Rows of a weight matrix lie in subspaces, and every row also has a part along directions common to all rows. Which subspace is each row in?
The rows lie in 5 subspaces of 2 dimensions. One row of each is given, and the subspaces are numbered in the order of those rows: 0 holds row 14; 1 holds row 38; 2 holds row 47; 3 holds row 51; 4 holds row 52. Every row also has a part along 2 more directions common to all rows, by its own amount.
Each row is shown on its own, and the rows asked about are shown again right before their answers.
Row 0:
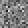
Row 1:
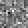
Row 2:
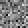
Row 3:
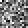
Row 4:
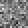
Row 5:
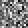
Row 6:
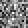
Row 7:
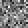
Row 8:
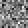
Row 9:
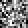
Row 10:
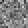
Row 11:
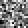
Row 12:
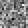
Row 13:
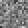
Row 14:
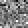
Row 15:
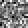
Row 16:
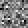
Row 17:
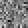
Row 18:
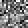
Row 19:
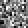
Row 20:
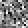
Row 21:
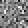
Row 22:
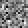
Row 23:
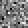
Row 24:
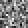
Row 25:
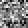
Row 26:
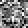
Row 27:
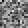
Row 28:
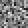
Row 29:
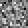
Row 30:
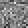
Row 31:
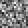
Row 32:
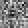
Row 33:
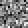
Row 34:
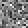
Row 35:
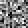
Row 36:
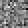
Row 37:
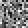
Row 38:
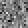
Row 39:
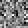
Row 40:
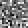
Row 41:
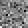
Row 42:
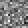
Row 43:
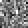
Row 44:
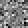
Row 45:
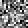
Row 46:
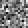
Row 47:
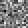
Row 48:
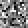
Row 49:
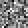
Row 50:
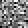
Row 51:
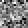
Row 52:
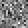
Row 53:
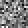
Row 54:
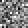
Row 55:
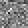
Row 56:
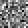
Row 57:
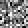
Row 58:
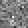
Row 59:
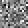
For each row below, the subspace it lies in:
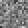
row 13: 2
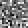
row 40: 1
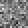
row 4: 0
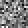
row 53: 3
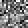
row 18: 0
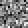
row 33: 0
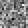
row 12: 1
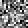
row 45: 0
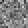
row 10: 3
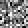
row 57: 2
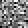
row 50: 0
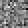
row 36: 2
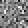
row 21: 0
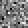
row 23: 4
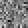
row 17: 1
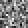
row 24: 1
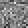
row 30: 4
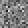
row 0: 0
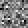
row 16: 3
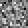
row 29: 1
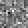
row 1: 4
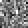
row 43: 2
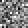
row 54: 3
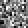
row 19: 1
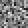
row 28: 4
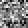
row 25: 3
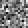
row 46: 3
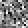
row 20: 4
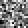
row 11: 1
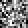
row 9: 1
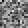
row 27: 3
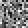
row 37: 4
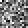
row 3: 3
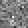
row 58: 1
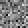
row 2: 2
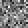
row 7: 0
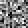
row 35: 2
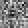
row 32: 1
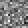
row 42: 2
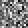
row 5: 4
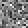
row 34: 4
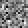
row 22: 3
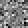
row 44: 2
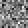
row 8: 4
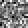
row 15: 3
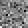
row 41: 2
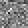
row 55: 4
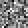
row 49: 4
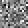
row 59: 0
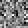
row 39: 2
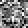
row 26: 3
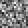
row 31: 1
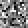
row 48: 1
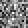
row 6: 1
